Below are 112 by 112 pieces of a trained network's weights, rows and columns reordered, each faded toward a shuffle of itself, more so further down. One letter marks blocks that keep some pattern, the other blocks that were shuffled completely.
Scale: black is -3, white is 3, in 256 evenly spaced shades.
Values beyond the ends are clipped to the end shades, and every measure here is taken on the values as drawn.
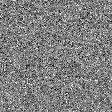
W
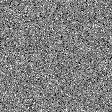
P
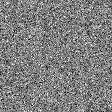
P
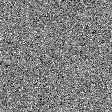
P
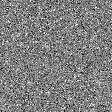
W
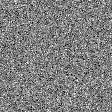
P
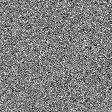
P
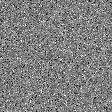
P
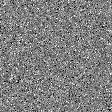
P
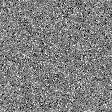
P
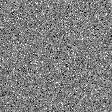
W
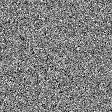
P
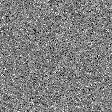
W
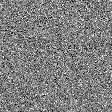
W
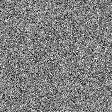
P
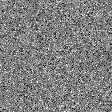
W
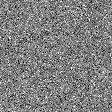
W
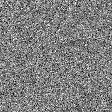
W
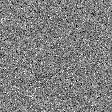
W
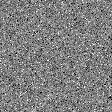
P
